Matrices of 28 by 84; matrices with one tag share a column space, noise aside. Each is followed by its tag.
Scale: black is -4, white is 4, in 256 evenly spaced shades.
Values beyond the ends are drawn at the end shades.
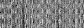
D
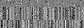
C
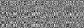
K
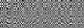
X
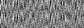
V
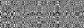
K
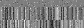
C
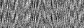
V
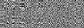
X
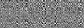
X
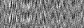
V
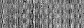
D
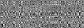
K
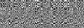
X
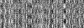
D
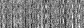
D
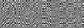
X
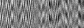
V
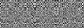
X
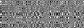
K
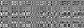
K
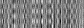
D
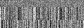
C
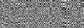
X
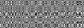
K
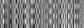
D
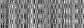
D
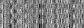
D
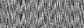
V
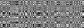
K
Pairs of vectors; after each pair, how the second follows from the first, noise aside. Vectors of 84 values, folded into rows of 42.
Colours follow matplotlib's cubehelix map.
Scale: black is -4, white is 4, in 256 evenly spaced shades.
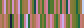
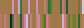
partly zeroed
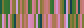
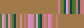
partly zeroed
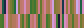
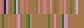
partly zeroed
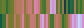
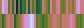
wrapped around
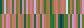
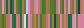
shuffled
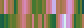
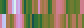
wrapped around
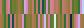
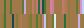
partly zeroed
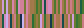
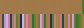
partly zeroed
